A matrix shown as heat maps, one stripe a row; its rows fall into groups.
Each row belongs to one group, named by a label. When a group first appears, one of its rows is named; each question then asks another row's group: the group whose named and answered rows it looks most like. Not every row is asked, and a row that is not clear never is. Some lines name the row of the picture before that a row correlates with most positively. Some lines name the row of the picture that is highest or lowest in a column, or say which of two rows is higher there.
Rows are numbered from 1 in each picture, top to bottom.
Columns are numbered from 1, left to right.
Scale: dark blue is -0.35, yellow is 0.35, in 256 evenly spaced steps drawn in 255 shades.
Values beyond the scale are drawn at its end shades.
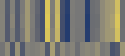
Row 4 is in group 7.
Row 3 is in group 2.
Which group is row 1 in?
2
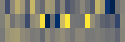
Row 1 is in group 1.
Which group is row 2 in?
7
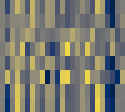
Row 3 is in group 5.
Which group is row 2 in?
1
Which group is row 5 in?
1
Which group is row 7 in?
1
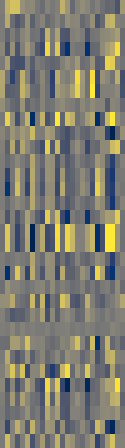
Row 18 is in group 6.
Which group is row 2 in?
6
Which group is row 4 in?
2
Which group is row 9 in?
6
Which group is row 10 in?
1
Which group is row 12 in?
1
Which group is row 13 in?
1
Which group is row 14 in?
1
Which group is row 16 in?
2
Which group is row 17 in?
6
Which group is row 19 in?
1
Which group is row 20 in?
1
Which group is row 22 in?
7
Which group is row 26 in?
6
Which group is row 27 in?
7
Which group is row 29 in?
2
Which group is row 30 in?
2
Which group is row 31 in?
1
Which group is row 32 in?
6
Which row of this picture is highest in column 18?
27
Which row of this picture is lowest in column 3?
6
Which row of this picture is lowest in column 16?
22
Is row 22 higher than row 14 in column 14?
Yes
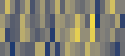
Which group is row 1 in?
6
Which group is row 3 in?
5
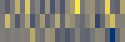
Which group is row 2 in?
6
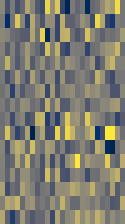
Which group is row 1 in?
2
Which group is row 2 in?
1
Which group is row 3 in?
7
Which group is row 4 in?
2
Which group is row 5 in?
6
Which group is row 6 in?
1
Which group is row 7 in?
7
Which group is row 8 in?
2
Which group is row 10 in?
6
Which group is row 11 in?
1
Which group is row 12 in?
5
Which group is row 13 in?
2
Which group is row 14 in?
5
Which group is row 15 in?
7
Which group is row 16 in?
5
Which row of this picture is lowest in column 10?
3
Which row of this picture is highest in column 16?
12
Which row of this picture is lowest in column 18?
1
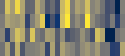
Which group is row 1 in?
7
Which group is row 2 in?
7
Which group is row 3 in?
1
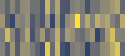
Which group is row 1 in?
2
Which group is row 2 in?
5
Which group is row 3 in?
6
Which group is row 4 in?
2
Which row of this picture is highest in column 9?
3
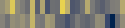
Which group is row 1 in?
7
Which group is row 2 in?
1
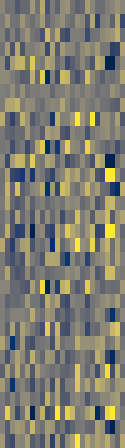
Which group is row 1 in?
7
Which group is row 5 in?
1
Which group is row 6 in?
7
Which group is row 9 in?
5
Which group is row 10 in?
2
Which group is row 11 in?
7
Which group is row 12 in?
1
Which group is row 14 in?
7
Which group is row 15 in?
6
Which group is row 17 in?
6
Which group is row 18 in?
5
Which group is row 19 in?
2
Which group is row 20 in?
6
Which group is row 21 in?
7
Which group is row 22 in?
2
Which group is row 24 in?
2
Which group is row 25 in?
5
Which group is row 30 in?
6
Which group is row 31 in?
1
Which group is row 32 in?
5
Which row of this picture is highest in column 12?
30
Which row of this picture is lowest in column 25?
2
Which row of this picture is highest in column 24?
24
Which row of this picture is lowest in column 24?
14
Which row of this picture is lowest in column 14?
19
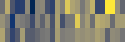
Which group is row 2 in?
5
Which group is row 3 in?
5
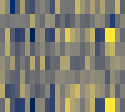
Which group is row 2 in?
1
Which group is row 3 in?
6
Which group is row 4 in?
6
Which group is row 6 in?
5
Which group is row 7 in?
5
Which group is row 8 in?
6
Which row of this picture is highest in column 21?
1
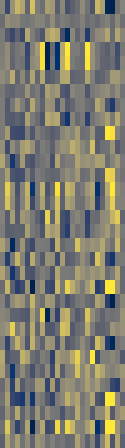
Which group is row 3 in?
2
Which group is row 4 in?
7
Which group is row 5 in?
7
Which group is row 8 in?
1
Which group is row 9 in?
2
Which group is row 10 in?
6
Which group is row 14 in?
6
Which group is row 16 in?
2
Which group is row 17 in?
2
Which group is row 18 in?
5
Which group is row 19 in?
1
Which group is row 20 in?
5
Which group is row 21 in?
6
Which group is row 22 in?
1
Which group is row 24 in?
7
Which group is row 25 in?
1
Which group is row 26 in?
5
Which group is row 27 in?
5
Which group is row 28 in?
7
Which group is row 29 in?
6
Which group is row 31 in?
6
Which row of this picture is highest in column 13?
24
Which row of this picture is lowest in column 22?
1
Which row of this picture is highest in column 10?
16
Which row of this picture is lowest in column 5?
29
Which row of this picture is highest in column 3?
24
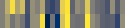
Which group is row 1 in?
7
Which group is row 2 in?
7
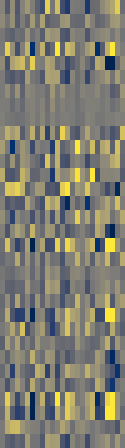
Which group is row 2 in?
7
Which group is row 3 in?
2
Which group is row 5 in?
1
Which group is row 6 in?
2
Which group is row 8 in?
7
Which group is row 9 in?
7
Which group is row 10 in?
7
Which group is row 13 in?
5
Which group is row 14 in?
7
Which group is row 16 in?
5
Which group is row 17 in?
1
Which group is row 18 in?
6
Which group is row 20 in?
2
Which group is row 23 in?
6
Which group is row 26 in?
1
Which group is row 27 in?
7
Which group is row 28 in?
1
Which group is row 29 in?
6
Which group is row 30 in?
6
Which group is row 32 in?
2
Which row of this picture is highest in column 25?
10
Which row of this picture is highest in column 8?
27
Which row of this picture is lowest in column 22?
5
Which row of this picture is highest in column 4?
14
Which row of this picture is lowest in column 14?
15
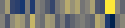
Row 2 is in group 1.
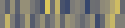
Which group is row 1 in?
2
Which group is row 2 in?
6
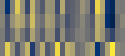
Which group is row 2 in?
1
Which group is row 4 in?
6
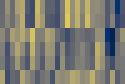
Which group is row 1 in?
7
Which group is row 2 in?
7
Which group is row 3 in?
1
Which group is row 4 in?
1
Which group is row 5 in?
1
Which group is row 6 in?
5
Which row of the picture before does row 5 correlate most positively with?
3
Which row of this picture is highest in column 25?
3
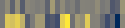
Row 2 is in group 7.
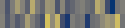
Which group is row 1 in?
1
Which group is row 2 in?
2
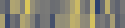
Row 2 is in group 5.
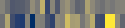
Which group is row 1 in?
7
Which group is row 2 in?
6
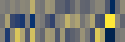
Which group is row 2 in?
6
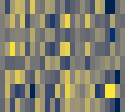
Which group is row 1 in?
1
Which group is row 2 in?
7
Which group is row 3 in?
1
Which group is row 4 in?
7
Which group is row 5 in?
2
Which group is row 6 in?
7
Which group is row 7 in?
6
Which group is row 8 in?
7
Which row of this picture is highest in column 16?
6
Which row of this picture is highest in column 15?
7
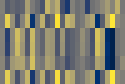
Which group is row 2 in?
6
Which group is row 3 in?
1
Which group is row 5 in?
1
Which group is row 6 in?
6
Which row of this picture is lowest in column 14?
1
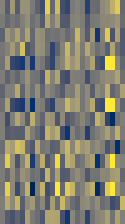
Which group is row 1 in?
2
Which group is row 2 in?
2
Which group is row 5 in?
6
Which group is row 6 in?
2
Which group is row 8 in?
6
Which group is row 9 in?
1
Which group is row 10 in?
2
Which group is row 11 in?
7
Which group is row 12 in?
6
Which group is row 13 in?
2
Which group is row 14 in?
6
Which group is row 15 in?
7
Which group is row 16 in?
2
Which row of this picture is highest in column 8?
11
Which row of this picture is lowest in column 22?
9
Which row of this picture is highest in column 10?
1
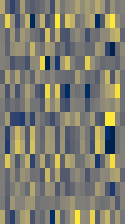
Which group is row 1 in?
5
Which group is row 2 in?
6
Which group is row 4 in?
1
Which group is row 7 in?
2
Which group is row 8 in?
2
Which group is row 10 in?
1
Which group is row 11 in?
1
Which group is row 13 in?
2
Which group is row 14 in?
1
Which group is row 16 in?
5
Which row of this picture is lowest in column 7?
2
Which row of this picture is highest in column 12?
2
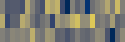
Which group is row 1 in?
2
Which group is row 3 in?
1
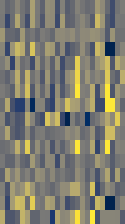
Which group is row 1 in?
1
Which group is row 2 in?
1
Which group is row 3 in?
5
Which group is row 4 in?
1
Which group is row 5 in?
5
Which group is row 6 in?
5
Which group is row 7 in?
5
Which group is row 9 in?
2
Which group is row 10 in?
6
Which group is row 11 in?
5
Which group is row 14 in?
5
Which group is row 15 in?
1
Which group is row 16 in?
5
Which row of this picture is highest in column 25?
6
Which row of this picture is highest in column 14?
8
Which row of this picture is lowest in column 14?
9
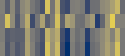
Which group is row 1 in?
2
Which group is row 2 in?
6
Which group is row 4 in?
2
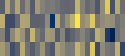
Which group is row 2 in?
5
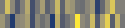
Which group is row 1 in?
6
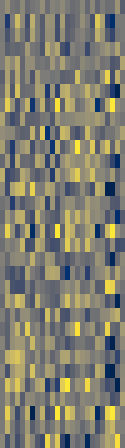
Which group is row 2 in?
1
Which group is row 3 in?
1
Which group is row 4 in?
2
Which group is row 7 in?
7
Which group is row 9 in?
5
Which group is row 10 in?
7
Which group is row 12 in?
7
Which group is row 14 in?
1
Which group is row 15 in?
7
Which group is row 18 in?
7
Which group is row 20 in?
2
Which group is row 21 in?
6
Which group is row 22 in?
7
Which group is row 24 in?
5
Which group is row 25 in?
1
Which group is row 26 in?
7
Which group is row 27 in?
1
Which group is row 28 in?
7
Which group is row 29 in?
7
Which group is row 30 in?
6
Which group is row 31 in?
6
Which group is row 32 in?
2
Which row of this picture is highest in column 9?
10
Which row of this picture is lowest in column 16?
10
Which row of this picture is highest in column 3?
26
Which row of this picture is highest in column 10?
32
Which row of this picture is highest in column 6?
24
